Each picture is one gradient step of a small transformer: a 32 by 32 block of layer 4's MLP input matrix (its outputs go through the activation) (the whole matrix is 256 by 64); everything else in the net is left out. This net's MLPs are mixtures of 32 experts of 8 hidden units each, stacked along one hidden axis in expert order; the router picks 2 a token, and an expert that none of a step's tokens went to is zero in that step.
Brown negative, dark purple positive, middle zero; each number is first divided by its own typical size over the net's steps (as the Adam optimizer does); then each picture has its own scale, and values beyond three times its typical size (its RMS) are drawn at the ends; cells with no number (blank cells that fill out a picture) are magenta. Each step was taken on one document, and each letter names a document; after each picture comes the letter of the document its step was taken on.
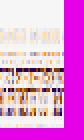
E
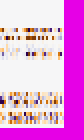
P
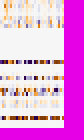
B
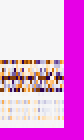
B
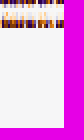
B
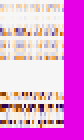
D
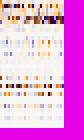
P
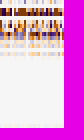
E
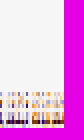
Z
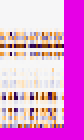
E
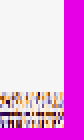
Z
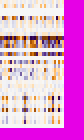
E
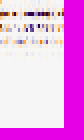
P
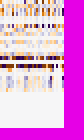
D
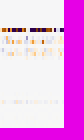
P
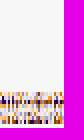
Z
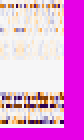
D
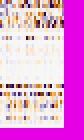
P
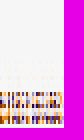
Z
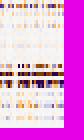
D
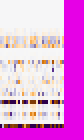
E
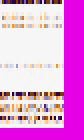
B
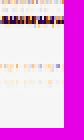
B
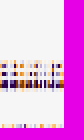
E
